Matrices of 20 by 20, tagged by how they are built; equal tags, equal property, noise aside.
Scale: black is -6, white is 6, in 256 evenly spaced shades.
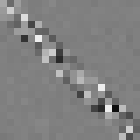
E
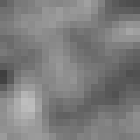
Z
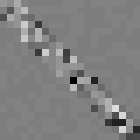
E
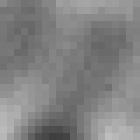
Z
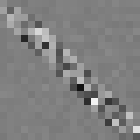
E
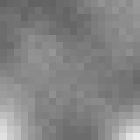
Z
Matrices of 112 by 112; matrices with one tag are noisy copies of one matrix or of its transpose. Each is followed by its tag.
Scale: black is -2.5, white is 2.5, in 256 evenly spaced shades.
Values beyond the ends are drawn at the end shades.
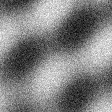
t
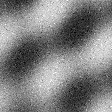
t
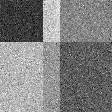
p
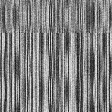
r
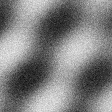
t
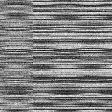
r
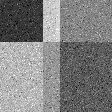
p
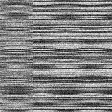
r
